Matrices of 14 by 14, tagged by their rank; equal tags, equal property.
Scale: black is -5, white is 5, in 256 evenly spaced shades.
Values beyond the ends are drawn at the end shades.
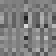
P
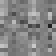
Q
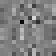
Q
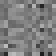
P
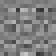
P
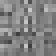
Q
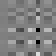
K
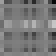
K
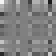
K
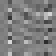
P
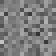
Q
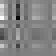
K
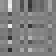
K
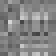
P
